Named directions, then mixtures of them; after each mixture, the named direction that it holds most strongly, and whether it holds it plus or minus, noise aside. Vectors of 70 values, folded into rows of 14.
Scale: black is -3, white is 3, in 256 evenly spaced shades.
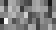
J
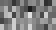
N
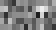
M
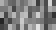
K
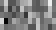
J, minus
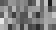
K, minus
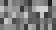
J, plus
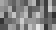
K, plus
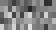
N, plus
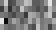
J, minus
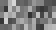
M, minus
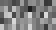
N, plus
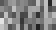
K, minus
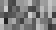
J, minus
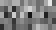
N, minus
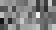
K, plus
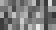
K, plus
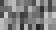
K, minus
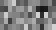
M, minus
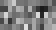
M, minus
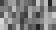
K, minus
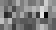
N, minus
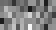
N, plus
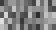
K, minus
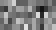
M, minus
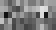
M, plus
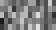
K, plus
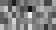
N, plus
